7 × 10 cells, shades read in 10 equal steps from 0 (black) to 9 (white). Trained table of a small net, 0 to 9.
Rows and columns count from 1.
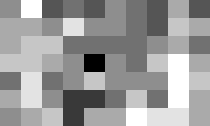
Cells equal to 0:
1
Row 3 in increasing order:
4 4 4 4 4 5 6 6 7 7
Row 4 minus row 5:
3 -1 2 0 -7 0 -1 2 0 -1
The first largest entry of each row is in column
2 4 2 9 9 9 7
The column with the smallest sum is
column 5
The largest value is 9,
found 5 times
